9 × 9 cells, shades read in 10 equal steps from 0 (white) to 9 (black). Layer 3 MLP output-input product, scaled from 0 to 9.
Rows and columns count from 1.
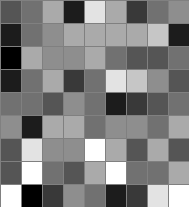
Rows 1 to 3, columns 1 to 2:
6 5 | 8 5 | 9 3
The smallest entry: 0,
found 5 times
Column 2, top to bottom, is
5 5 3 5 5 8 1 0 9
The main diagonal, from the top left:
6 5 4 7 5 4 6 5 0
